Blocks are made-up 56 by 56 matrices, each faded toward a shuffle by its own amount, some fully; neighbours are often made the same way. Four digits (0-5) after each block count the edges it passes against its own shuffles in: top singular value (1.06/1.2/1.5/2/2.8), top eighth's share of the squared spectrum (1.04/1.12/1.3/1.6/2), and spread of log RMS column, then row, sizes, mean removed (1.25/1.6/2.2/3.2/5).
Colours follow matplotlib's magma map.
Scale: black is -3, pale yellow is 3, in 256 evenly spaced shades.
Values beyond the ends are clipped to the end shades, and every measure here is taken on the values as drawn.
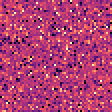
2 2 0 0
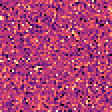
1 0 0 0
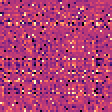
4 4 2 2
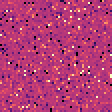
0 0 0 0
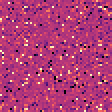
3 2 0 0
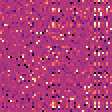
4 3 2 1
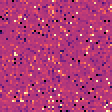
2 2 0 0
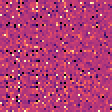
4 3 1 2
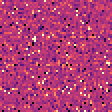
1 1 0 0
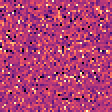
1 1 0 1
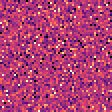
1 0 0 0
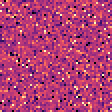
0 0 0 0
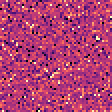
0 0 0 0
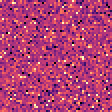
0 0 0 0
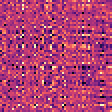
4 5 3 3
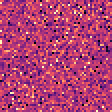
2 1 0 0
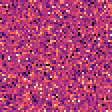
2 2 0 0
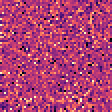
3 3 1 1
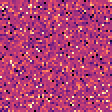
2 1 0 0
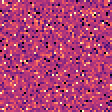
1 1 0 0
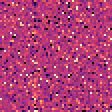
2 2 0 0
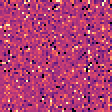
3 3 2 1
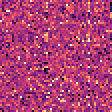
3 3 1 0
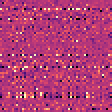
4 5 2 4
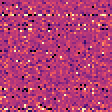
4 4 1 2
